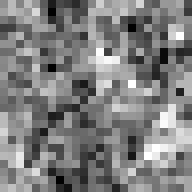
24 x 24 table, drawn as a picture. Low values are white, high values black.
Slope: none. Odd rows or columns: none. Ninth with the lowest average: bottom right. Seam: none. Mirror symmetry: none.
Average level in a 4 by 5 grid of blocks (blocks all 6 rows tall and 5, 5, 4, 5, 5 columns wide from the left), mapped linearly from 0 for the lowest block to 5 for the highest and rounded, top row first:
2 4 2 3 2 / 2 3 1 2 4 / 2 4 3 2 0 / 1 4 5 2 1
